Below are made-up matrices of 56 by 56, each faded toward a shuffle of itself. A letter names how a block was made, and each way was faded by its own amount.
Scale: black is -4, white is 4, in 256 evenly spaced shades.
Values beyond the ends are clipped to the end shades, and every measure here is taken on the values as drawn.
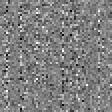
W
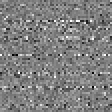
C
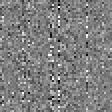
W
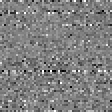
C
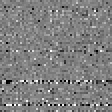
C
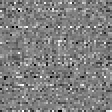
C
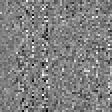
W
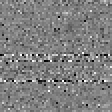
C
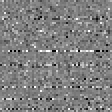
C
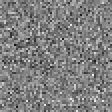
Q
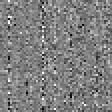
W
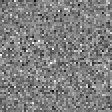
Q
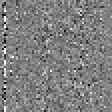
W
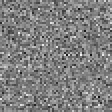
Q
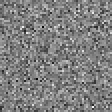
Q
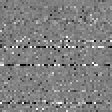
C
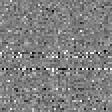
C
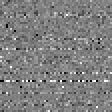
C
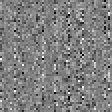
W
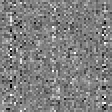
W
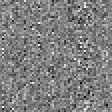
W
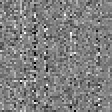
W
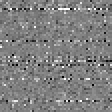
C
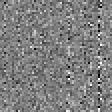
W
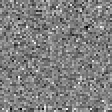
Q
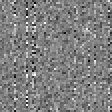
W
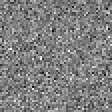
Q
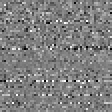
C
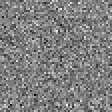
Q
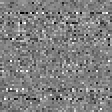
C
